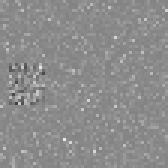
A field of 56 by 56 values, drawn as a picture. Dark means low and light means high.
Odd rows or columns: none. Grain: fine. Histogram: skewed, a long tail of high values. Stripes: none. Slope: none. Roughest part: middle left. Odd patch: rougher, in the middle left. Mirror symmetry: none.
